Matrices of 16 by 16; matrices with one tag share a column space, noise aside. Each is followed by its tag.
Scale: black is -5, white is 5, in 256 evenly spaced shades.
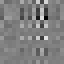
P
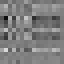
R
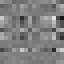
R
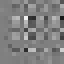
R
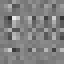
R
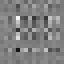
R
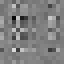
R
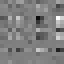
R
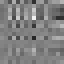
P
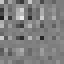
P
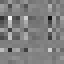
R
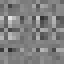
R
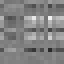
R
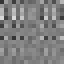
P
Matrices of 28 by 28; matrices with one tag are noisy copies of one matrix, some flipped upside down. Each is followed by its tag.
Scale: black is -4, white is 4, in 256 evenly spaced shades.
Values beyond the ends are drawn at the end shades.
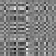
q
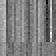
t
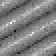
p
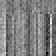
t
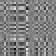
q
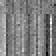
t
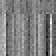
t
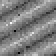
p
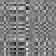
q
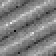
p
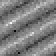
p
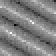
p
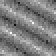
p
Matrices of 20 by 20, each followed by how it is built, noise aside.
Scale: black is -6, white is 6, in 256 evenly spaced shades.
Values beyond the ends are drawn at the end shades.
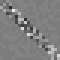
banded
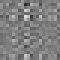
low rank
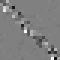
banded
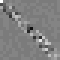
banded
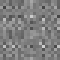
low rank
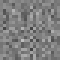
low rank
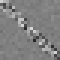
banded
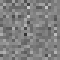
low rank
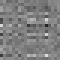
low rank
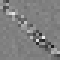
banded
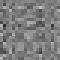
low rank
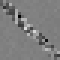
banded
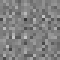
low rank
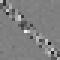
banded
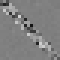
banded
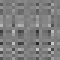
low rank
